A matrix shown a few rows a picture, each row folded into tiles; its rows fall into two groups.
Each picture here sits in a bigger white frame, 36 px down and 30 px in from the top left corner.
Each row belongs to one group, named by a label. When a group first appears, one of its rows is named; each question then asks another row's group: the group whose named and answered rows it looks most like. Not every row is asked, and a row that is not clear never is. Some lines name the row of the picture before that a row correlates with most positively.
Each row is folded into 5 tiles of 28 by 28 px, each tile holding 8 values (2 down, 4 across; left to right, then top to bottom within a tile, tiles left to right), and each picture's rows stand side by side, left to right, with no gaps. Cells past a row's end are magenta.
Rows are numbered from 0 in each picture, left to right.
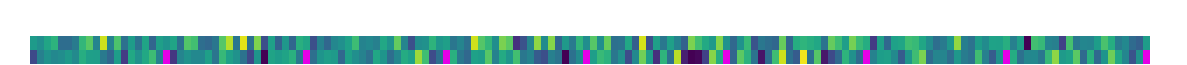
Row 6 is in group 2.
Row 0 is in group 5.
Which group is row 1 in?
5
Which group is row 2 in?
2
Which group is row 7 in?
2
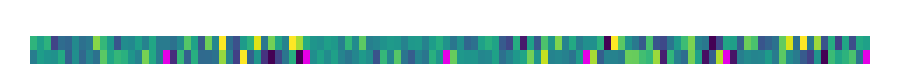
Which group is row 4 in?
2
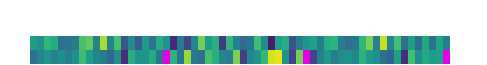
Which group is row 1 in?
2
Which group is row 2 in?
5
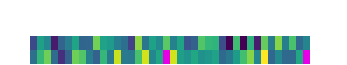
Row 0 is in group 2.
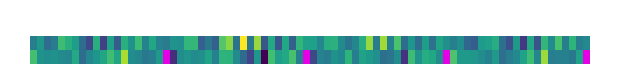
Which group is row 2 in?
5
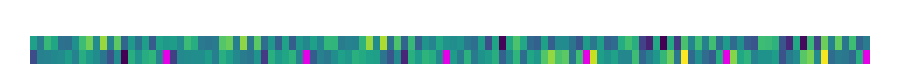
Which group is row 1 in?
5
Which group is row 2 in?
5
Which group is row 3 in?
2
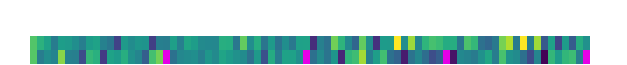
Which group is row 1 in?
5
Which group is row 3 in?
5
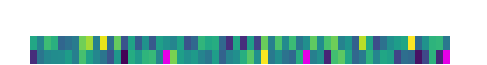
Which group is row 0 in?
5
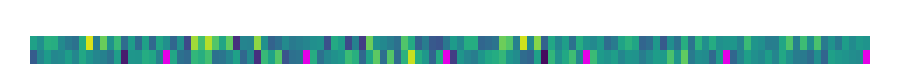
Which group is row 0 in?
5
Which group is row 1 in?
2
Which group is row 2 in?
2
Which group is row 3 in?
5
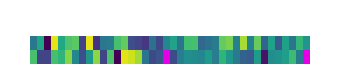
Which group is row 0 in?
2
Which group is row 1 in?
5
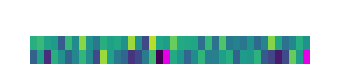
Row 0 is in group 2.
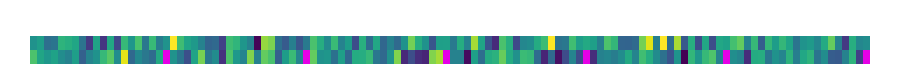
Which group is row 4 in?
5
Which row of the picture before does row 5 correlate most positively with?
0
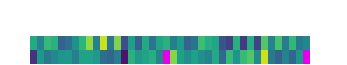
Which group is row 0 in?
5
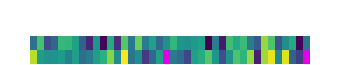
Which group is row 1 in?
2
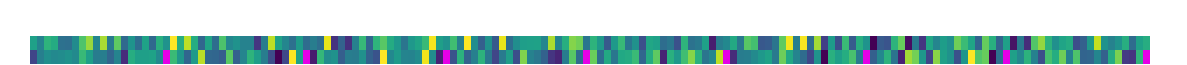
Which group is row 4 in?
2
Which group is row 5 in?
5
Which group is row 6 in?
2
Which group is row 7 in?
2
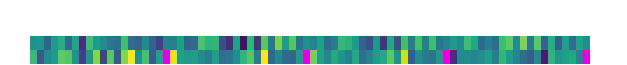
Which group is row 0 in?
2
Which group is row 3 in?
5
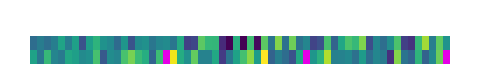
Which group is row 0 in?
2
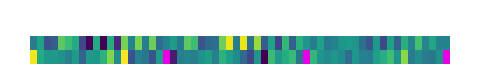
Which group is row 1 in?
5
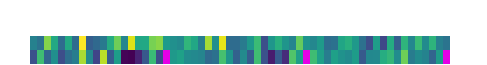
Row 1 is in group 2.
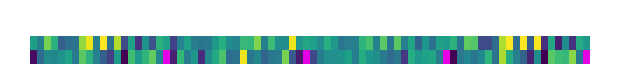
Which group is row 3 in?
5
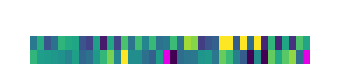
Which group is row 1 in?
5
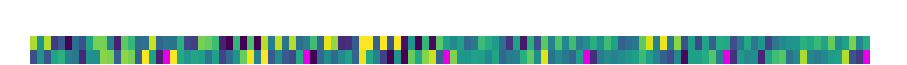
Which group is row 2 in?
5
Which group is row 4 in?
5
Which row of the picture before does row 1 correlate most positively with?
0
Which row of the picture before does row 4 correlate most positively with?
1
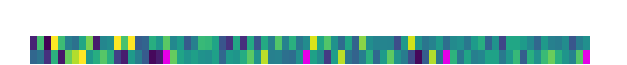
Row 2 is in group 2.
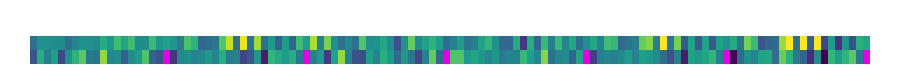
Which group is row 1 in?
5
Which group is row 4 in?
5
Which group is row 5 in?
5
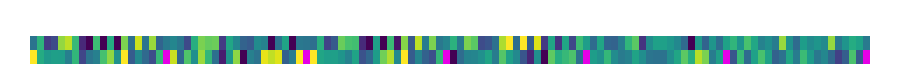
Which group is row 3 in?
5
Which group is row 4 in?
2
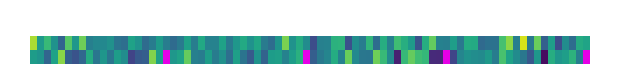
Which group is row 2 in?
2
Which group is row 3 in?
5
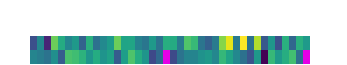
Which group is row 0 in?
2
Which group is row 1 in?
5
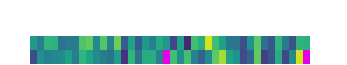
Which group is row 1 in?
2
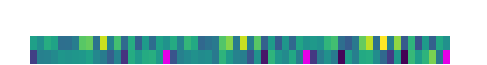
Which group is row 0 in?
5
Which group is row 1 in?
5
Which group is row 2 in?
5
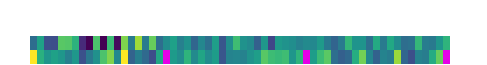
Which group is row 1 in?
2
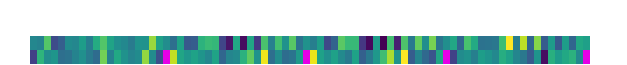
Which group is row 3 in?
5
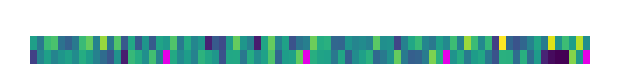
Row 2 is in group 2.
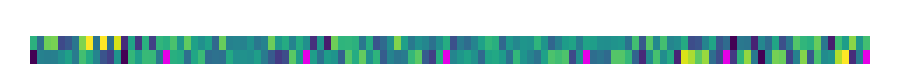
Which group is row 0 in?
5
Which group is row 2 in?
2
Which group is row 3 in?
2
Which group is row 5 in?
2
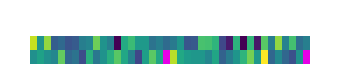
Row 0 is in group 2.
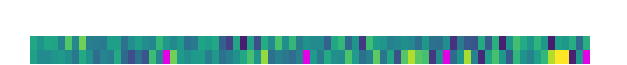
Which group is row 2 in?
2
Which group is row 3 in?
2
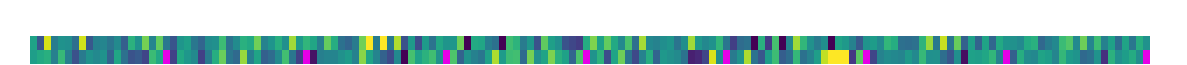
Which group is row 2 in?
5
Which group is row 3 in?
2
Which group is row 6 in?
5
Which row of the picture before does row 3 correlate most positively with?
2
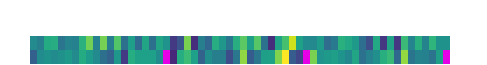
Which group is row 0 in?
5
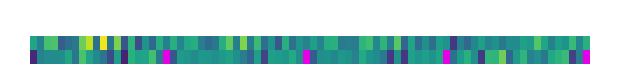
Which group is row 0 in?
5
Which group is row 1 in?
5
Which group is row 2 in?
5
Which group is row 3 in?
2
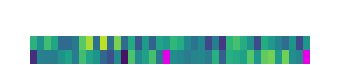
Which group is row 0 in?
5
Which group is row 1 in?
2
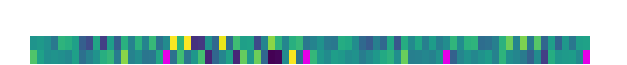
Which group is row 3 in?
5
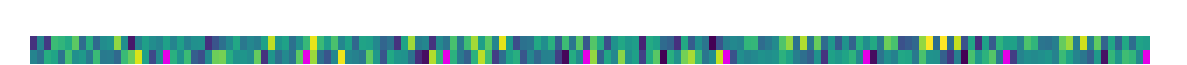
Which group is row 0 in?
2
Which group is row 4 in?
2
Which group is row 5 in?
5
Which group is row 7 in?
5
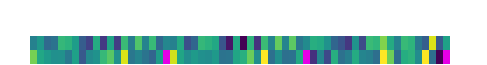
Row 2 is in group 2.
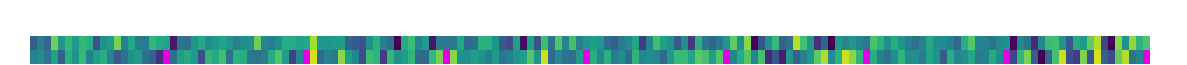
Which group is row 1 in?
2
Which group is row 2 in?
2
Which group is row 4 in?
2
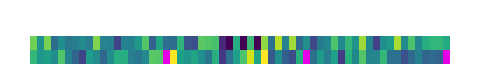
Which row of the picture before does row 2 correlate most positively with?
0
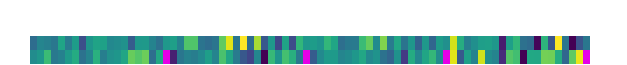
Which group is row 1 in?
5
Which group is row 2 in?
5
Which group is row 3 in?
2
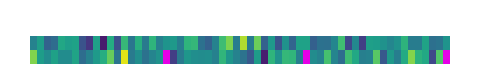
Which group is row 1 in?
5
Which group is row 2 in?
2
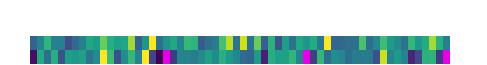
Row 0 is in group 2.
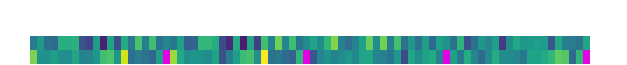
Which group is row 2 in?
5
